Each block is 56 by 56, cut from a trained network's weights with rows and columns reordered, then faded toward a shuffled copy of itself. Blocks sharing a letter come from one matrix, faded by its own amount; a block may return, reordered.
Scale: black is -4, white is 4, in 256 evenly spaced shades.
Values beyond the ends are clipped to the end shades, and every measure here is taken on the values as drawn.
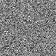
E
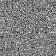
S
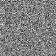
S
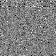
E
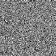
S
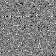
E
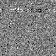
E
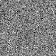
S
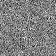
E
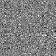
S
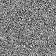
E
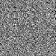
S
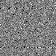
E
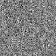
S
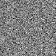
S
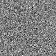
E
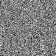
E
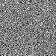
S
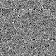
E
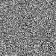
S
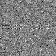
E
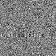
S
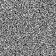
E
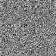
S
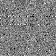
E
